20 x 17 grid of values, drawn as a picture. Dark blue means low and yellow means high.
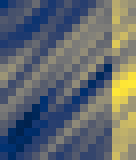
The ninth with the lowest average is the bottom left. The right part is higher, past a seam about 80% of the way across. Streaks slant up to the right.
